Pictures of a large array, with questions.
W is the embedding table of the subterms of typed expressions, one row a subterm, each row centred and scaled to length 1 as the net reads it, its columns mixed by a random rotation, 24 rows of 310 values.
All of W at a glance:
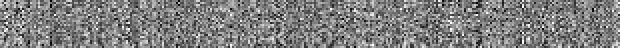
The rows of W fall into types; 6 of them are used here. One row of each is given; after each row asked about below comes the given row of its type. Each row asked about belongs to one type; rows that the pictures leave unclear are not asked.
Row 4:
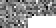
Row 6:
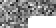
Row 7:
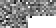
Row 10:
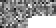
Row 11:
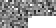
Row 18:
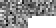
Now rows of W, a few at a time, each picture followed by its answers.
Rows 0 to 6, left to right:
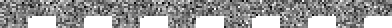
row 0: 18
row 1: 6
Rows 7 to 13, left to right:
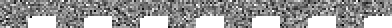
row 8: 11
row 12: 10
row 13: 4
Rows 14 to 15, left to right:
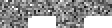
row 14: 11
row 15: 6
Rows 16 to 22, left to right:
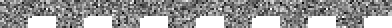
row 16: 18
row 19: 10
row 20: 18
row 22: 7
